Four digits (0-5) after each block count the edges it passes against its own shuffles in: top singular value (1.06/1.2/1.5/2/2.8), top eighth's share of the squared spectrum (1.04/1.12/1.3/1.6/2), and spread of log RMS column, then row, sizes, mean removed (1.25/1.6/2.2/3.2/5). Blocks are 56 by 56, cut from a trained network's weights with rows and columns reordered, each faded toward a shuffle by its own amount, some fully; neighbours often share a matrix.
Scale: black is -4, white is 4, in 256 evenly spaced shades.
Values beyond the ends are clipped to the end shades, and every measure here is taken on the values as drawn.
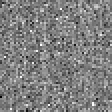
1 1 0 0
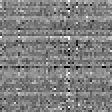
4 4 3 2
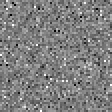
0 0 0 0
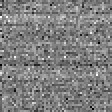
3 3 1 1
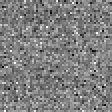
2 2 1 0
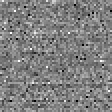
2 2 0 0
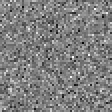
1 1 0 0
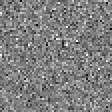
0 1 0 0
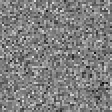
0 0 0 0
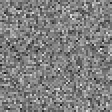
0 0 0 0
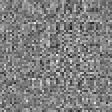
4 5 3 2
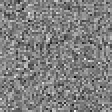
3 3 1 1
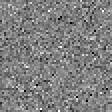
1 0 0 0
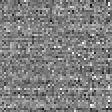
3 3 2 0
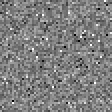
0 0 0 0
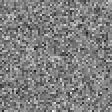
0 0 0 0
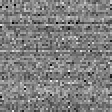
3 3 2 1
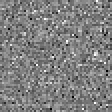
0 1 0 0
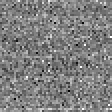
2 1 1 0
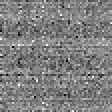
3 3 2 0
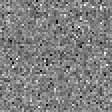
0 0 1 0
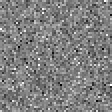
0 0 0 0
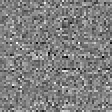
3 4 2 2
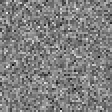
1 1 0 0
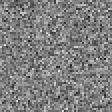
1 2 0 0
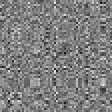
4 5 3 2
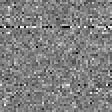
3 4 0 2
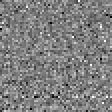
2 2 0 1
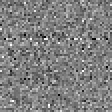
3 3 1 1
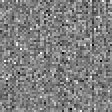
2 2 0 1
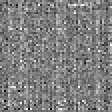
3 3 0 3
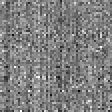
3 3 0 3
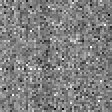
2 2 0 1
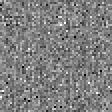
2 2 0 1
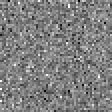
0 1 0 0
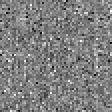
1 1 0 1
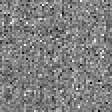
1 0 0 0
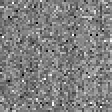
2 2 0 1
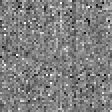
2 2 0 1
